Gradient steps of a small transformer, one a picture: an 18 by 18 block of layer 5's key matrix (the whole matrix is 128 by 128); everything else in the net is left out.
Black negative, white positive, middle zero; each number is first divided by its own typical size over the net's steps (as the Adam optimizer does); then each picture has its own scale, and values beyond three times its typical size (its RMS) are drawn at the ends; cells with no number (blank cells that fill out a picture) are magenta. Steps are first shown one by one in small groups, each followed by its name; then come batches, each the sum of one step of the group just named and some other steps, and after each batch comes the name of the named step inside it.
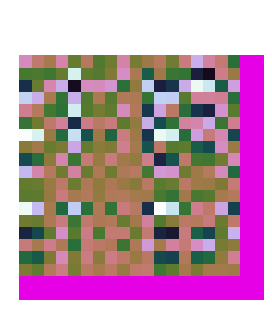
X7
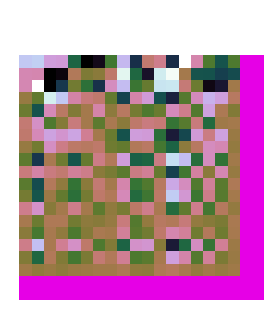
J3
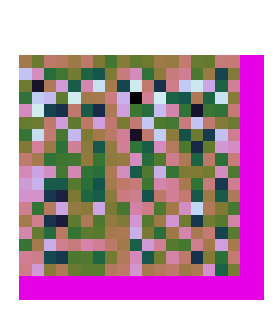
X7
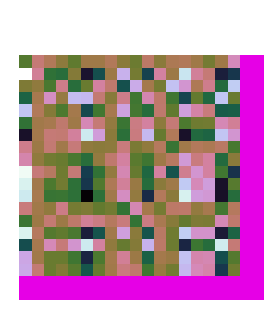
J3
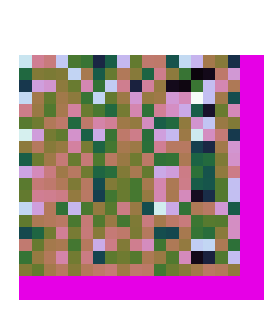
X7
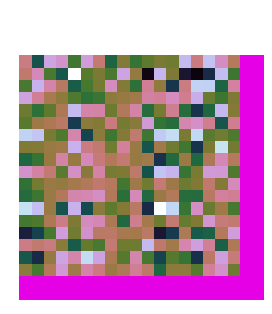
X7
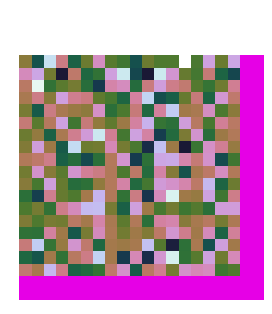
J3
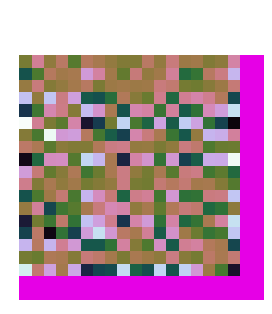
J3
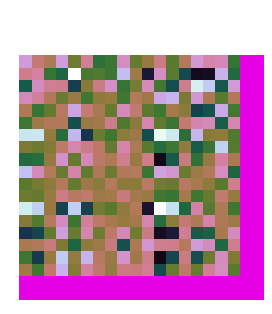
X7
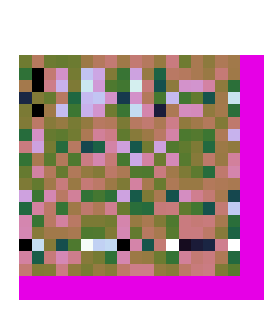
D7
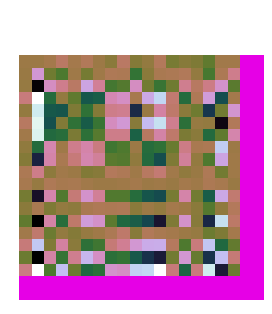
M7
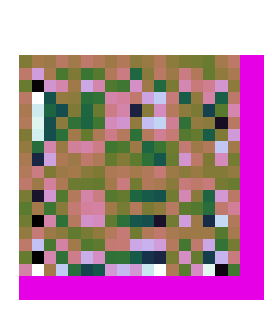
M7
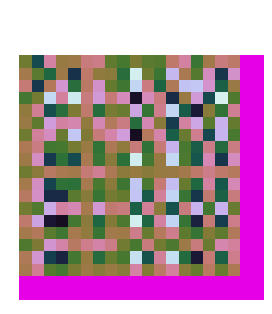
D7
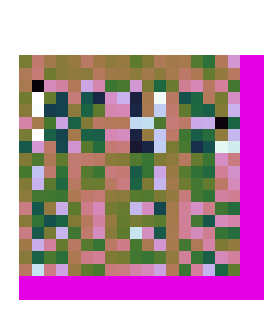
M7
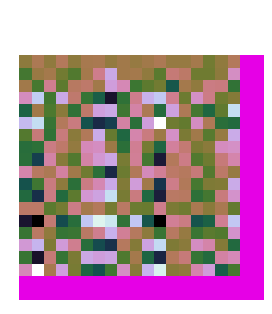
M7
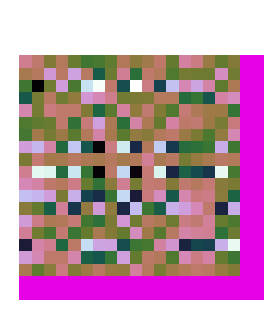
D7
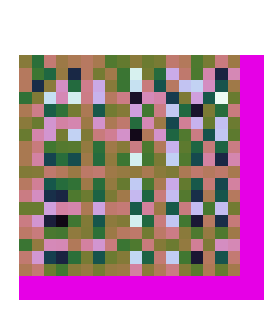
D7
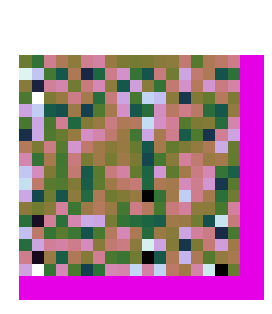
M7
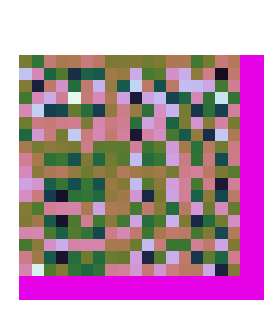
M7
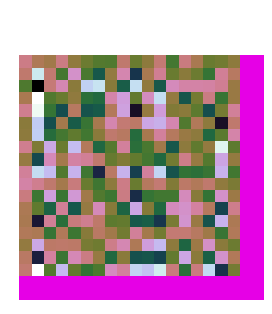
M7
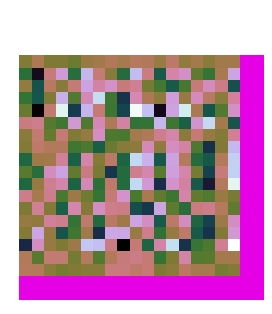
D7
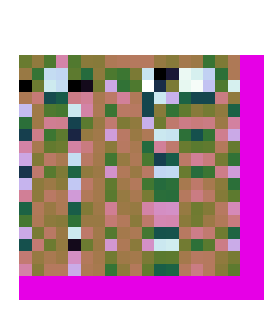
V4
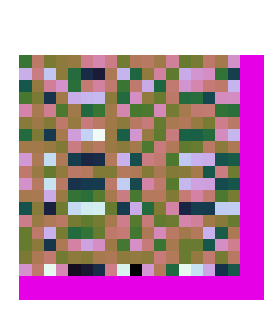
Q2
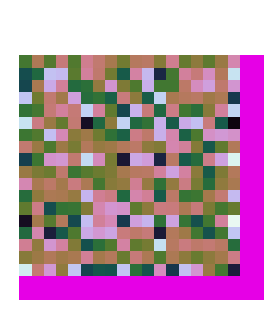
V4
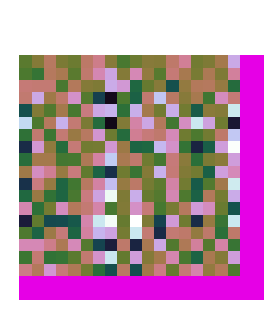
Q2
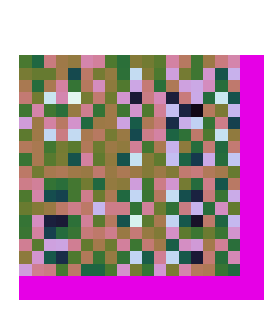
Q2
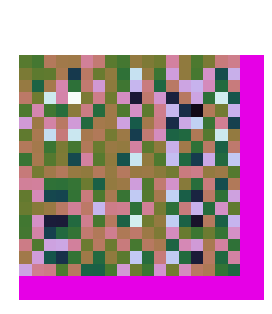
Q2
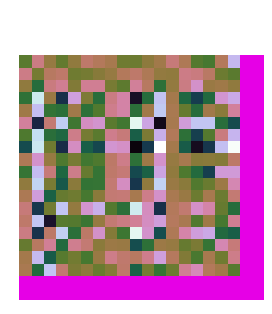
Q2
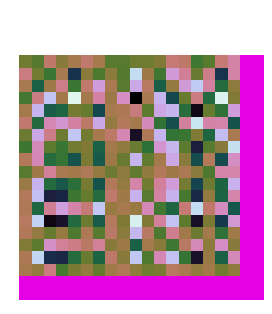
Q2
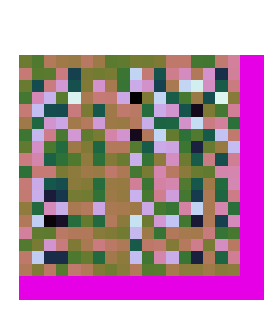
V4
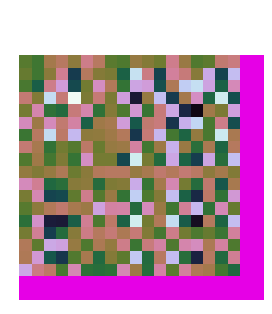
V4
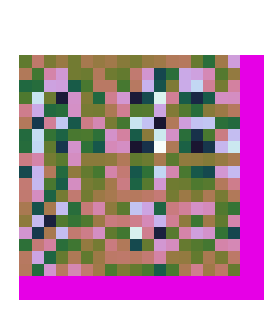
V4
